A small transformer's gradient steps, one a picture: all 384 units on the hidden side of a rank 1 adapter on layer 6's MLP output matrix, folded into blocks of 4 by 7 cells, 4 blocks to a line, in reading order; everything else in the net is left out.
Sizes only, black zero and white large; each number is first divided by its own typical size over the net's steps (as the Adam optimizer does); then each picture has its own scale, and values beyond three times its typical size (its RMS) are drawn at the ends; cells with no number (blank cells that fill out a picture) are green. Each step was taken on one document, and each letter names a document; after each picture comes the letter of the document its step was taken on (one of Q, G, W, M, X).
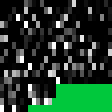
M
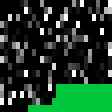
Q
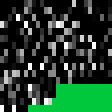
M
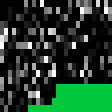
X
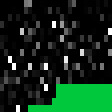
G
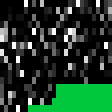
X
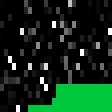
G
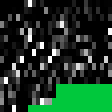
M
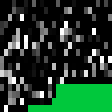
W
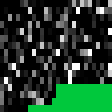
Q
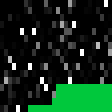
G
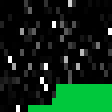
G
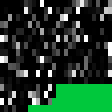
Q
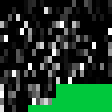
M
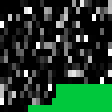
Q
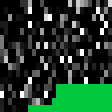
Q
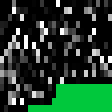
W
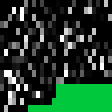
W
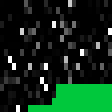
G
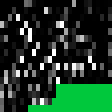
M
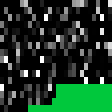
Q
